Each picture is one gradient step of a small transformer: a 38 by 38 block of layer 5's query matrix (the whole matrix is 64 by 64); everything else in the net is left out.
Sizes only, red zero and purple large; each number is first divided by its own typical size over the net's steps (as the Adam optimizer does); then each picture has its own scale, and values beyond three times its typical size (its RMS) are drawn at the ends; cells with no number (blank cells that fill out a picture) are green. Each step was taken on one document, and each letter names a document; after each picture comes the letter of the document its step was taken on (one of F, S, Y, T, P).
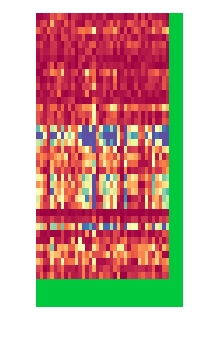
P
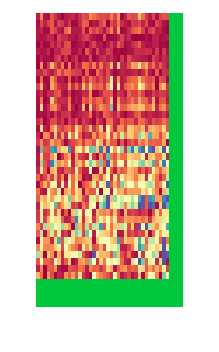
P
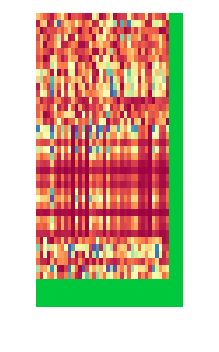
P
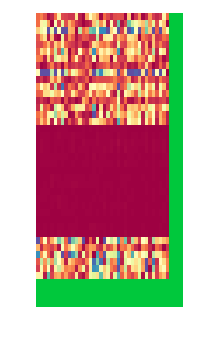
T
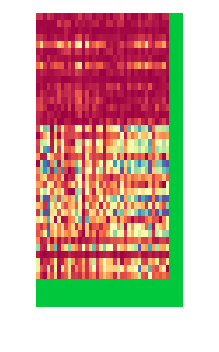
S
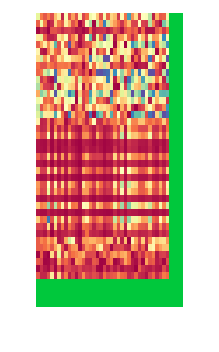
P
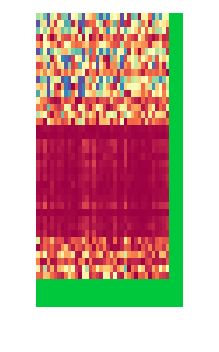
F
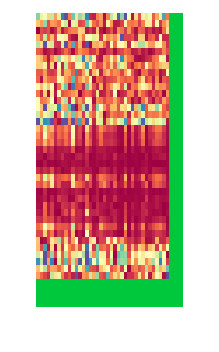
F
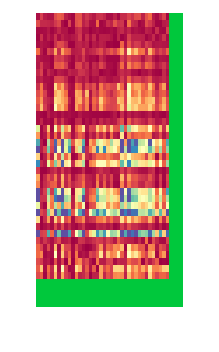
S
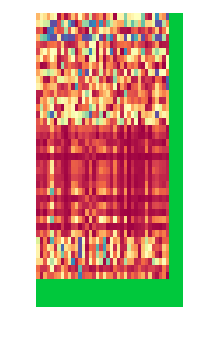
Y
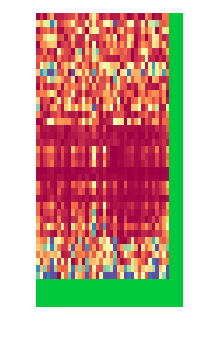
Y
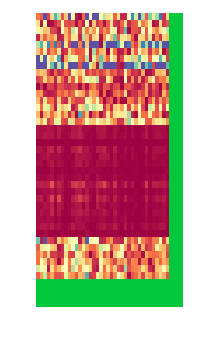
F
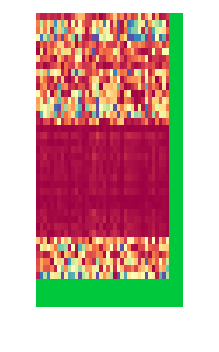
T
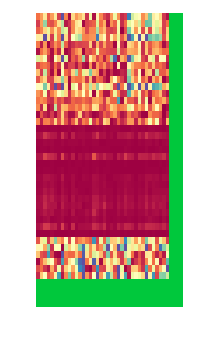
T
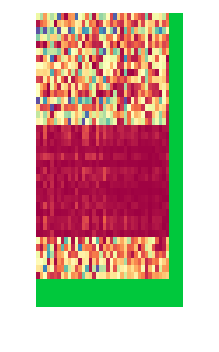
F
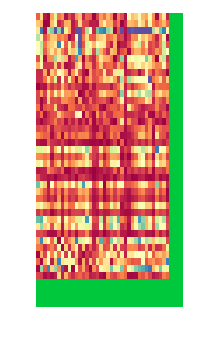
S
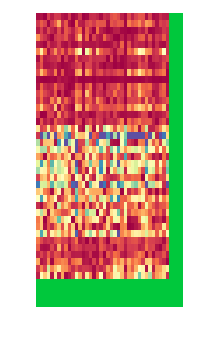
S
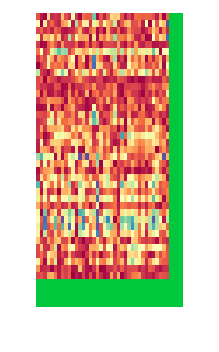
P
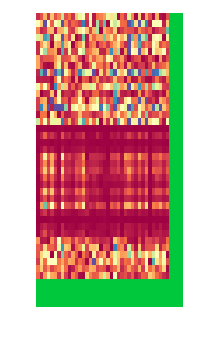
T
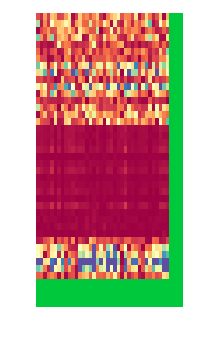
Y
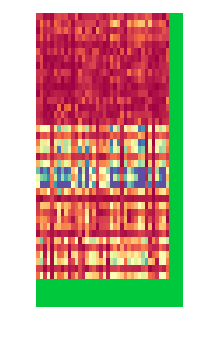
S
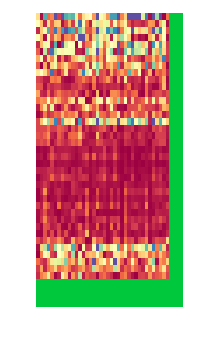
T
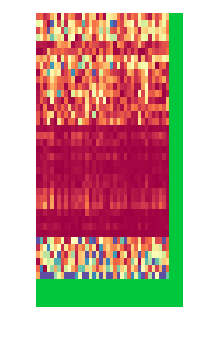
Y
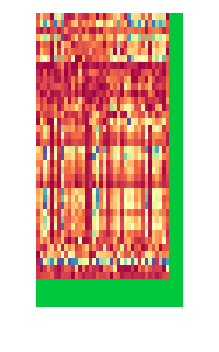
T
